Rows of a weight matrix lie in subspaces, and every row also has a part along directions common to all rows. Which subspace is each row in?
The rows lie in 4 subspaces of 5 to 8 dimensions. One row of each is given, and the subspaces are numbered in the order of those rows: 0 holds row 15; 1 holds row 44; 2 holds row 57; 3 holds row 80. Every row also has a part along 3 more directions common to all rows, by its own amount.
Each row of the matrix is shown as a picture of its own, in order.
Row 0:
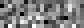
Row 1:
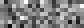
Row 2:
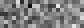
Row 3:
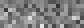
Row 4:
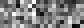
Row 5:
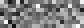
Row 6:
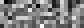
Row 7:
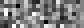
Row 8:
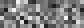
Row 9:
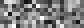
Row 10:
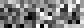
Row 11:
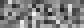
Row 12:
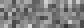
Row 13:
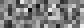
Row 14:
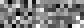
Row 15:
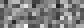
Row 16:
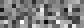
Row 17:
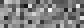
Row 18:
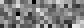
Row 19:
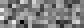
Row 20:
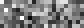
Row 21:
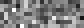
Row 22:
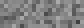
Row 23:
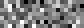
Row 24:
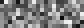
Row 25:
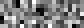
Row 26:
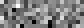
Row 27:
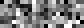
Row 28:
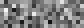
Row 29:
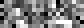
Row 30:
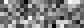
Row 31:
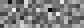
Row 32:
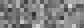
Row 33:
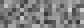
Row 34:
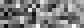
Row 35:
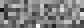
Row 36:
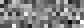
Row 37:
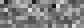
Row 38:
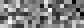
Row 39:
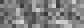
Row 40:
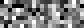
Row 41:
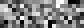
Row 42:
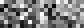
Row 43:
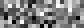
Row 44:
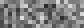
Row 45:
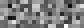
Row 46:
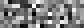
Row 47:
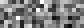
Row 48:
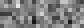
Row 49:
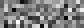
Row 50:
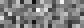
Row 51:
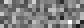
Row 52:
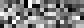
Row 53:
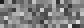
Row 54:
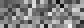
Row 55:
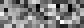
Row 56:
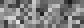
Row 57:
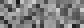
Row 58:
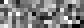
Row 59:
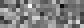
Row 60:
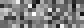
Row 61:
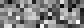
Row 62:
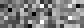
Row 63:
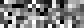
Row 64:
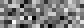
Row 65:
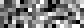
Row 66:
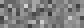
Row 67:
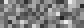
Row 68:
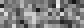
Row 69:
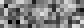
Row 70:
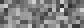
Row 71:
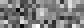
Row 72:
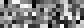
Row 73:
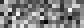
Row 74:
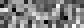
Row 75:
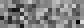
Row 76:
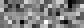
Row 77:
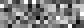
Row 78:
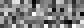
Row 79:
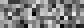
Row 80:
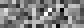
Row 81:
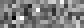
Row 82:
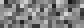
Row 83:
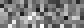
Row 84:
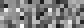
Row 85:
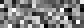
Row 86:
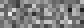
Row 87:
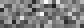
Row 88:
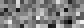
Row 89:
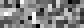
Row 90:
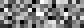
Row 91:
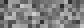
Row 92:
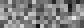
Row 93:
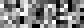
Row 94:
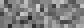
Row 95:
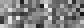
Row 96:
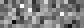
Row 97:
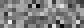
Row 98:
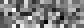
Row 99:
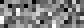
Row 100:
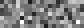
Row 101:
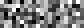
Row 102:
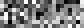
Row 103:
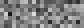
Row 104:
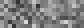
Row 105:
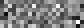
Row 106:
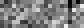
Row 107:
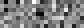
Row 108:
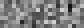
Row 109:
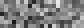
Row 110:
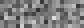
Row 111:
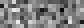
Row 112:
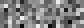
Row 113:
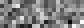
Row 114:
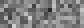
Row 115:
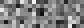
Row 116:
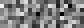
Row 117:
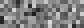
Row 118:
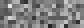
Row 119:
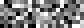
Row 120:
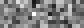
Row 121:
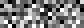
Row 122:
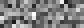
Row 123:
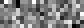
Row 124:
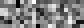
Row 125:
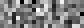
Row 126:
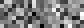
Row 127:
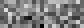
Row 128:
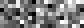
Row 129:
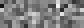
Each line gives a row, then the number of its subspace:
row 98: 1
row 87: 1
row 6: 2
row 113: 0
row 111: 3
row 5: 2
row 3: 2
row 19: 0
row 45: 0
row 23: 2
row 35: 1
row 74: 2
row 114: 3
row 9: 2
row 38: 1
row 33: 3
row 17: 1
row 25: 1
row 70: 3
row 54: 2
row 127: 2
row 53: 3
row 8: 3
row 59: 2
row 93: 0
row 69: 3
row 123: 1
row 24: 1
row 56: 3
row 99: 1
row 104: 3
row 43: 2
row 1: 2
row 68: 0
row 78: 1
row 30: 2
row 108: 0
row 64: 0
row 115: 0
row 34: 2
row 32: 1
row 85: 3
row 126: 2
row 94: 2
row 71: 3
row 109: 2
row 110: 1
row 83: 2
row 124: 3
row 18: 2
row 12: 0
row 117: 1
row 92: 2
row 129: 0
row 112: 3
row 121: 2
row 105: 2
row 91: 0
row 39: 0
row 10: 2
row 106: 0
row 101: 1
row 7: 1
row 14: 2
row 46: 0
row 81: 0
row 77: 2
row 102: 2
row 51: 1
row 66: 1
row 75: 3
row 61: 2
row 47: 1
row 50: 1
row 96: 0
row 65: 2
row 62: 1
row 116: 0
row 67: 3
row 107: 1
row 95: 1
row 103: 2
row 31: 1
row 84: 3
